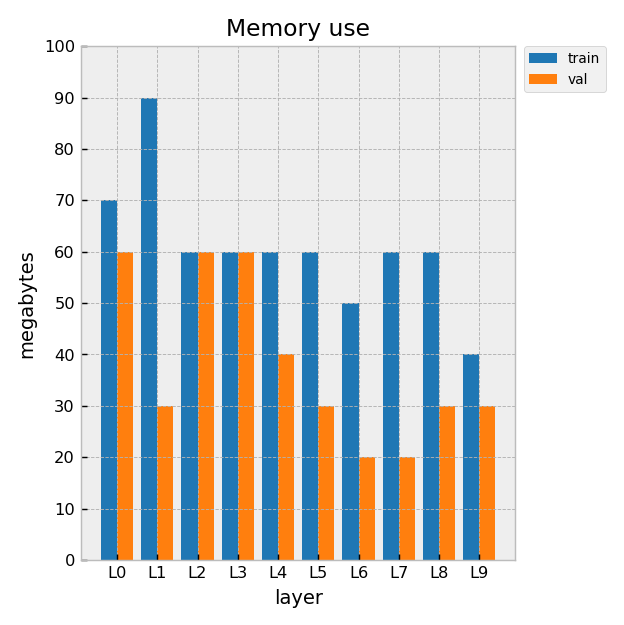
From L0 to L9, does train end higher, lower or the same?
lower
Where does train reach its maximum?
L1
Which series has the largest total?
train
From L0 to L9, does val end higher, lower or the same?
lower
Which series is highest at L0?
train
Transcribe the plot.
Title: Memory use
x-axis: layer, ticks L0 L1 L2 L3 L4 L5 L6 L7 L8 L9
y-axis: megabytes, ticks 0 10 20 30 40 50 60 70 80 90 100
Legend: train, val
Values:
train: 70 90 60 60 60 60 50 60 60 40
val: 60 30 60 60 40 30 20 20 30 30
